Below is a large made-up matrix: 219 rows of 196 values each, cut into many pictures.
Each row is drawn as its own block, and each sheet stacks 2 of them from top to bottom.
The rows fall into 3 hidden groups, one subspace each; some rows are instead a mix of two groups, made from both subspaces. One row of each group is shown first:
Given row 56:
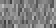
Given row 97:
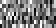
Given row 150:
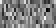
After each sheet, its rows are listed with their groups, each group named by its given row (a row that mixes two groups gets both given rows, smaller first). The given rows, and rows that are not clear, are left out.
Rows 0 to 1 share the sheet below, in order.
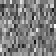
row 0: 56
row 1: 97
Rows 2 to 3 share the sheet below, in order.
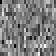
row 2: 56 and 150
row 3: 150
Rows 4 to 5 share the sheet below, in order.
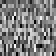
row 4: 97
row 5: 97
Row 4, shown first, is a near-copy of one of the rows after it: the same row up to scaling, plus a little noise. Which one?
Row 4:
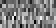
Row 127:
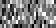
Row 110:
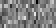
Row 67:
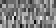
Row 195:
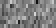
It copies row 67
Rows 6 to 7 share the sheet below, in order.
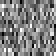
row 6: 56
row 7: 56
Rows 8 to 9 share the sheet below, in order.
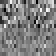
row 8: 97 and 150
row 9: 150
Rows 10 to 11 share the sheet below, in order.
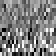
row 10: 56 and 150
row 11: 97
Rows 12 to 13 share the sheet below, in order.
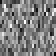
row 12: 56
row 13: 56
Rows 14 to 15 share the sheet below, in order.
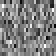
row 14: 56
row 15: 150
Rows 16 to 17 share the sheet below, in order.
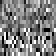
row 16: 150
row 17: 150
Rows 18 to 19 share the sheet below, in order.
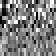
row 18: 97
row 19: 97
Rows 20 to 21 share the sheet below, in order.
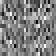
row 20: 150
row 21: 150
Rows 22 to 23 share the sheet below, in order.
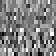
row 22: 97 and 150
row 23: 56
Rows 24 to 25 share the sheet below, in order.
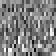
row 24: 56 and 150
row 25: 56 and 97
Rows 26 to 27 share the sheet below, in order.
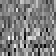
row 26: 97 and 150
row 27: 150
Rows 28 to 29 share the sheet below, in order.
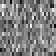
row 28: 56
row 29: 56 and 97
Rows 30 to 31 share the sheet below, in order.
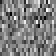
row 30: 150
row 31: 56 and 97
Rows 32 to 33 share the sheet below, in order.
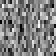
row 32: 56 and 97
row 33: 56
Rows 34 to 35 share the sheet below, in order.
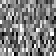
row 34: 97
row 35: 56
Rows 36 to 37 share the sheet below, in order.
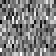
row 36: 97
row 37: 97
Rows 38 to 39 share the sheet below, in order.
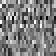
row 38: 97
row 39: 56 and 150
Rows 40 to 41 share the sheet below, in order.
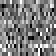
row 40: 56
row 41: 97 and 150
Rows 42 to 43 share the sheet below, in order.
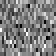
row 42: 97
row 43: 150
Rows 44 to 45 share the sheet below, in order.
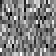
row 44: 150
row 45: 97
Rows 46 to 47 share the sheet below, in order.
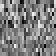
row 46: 56
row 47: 150
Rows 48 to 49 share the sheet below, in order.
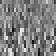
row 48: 150
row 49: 56
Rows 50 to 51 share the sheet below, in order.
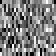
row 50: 150
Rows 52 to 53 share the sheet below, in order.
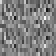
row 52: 150
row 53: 150
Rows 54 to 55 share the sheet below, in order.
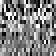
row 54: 150
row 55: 56
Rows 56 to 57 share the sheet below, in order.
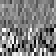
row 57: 97
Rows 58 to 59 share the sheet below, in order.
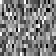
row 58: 150
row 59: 97
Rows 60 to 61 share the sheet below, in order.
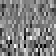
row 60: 56
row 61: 150
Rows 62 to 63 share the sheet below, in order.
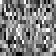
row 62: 150
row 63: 97 and 150
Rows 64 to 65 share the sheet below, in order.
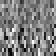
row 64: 56
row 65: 56
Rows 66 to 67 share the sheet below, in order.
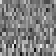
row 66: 150
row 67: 97
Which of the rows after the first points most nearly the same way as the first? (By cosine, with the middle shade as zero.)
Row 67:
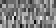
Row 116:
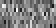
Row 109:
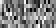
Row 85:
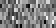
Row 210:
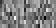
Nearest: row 85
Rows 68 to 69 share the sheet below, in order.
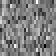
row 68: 97
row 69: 150
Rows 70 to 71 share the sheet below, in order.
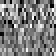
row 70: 56
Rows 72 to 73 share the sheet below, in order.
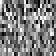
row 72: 150
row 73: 56
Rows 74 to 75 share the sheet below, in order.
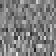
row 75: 97
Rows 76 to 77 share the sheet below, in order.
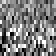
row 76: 97
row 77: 97
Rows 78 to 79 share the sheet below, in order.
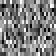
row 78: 56
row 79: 150
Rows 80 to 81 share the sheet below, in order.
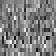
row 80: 150
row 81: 150
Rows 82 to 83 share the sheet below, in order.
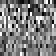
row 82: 97 and 150
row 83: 97
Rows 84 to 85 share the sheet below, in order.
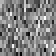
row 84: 150
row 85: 97
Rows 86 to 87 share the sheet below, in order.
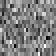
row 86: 97
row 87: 150
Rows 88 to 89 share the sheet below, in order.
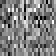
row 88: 150
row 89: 150
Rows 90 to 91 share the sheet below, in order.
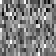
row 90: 150
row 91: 56 and 150
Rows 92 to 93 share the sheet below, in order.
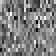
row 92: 150
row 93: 97
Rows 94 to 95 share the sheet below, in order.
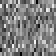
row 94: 97 and 150
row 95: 97
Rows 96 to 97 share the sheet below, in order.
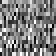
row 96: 97
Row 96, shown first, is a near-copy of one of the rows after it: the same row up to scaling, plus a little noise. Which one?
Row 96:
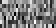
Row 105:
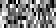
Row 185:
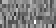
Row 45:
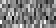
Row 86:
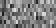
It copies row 185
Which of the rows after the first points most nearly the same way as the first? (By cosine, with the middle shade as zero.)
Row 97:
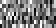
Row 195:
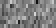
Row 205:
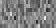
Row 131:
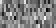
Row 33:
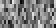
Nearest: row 33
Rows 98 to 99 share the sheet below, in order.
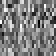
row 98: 56 and 97
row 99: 56
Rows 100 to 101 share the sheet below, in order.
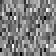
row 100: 150
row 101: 97
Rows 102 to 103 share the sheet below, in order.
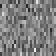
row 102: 97
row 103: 97
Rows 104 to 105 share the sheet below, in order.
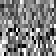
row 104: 56
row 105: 97
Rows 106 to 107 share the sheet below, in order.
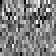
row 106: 150
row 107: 97
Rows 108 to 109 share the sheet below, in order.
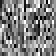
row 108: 150
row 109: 150
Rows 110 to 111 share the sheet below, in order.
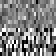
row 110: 97
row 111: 97
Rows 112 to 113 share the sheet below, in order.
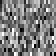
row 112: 150
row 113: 56
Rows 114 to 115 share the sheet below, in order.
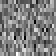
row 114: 97
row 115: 97 and 150
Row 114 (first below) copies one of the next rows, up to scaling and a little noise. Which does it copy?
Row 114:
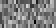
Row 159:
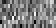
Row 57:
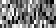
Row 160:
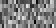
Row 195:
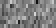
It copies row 160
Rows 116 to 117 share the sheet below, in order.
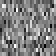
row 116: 56 and 150
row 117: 150
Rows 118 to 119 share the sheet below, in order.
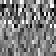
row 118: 56
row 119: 56
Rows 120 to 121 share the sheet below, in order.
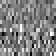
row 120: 97
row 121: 56
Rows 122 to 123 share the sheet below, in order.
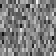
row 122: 97
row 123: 56
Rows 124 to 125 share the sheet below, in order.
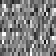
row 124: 56
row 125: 56
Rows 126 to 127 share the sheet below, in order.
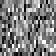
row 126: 150
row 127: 97
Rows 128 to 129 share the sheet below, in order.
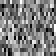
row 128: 56
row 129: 56 and 150
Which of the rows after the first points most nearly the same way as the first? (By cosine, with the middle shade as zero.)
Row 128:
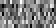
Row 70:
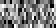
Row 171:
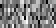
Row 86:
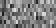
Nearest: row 171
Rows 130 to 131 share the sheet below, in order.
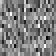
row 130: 150
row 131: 150
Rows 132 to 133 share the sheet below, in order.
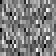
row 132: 150
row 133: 150
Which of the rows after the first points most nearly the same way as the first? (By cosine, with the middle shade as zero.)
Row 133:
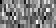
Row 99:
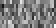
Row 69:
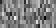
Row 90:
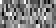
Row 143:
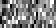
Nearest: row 69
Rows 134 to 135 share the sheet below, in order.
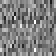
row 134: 97
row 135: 97
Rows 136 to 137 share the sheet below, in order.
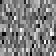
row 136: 150
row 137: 56
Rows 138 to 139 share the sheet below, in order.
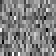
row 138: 150
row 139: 56 and 150
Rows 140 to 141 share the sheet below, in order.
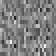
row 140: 150
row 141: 150
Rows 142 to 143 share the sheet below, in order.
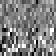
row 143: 97
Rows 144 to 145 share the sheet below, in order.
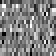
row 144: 56
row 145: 56
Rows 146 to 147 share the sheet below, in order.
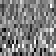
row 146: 56 and 97
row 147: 97
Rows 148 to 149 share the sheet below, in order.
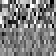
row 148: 97
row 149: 56
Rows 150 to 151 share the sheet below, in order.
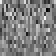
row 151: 97 and 150
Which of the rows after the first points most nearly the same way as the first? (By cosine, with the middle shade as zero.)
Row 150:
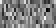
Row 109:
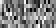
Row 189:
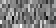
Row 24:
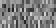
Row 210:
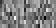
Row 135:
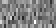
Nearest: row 109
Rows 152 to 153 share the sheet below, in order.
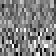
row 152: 56
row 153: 97 and 150
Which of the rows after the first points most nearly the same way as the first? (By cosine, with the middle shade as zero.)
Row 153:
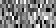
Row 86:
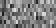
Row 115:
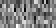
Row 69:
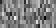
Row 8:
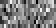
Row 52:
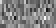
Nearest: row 52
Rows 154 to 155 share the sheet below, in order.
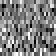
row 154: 56
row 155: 97
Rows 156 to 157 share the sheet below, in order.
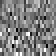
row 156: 150
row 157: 97
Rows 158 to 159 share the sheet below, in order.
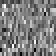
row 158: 56 and 97
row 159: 97
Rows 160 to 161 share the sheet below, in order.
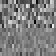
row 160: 97
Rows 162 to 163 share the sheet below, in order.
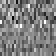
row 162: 97
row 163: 97
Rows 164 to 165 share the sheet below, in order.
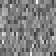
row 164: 97
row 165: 56
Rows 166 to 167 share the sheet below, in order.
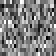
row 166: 56
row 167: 150
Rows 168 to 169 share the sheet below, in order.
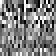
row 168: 150
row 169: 97 and 150
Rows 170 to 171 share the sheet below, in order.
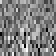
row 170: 97 and 150
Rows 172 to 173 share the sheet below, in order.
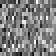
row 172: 97
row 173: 97
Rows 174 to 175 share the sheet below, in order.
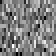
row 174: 150
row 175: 97
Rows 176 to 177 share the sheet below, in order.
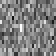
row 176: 97
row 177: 56
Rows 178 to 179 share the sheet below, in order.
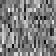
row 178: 150
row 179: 56 and 97
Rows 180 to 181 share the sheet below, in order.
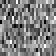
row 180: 97
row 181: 150
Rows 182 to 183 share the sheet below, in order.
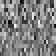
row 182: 56
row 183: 56 and 97
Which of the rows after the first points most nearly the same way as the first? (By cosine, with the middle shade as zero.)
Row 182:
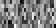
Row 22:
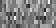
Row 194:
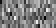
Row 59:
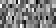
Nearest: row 59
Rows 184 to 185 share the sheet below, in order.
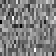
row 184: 97
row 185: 97
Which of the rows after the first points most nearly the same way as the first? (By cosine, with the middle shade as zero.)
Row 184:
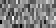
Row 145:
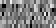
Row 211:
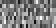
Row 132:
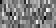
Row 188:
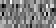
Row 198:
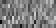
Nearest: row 198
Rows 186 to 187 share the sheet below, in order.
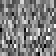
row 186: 56
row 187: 150
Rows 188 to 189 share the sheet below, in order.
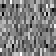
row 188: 56
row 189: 97
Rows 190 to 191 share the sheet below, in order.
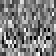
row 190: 56
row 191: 150
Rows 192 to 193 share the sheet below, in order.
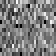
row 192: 97
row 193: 97
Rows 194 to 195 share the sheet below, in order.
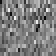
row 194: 150
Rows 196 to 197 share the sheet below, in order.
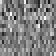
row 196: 150
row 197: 56
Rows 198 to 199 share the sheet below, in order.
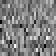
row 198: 97
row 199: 150
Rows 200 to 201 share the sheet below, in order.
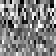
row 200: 56
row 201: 97
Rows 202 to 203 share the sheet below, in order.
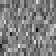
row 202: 56 and 97
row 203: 97
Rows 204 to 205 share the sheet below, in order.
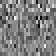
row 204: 97 and 150
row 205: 150
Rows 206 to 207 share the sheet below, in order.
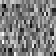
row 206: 56
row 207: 56
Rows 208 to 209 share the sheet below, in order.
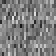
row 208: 97
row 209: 150
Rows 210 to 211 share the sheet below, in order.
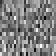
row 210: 150
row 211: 97
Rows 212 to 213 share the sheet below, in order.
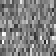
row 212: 56
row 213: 56
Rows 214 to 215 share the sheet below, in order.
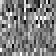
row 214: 150
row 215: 97
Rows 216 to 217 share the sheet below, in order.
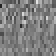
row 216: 97
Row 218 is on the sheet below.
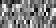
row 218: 56
